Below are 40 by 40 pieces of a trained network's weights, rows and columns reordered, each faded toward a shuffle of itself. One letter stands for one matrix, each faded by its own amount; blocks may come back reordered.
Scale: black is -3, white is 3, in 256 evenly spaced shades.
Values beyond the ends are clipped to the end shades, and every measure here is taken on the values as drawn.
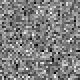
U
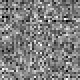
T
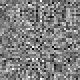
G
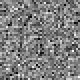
U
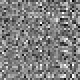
G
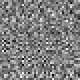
G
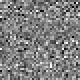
T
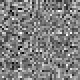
G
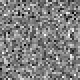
U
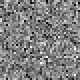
U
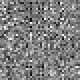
T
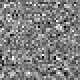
T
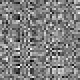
G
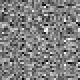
G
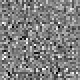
T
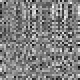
G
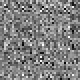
G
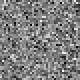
U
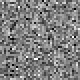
U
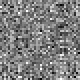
G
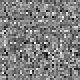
T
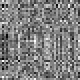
G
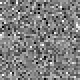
U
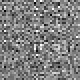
G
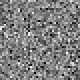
U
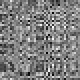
G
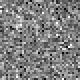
U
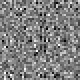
T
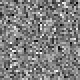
U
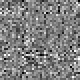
T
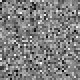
U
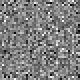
T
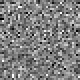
U
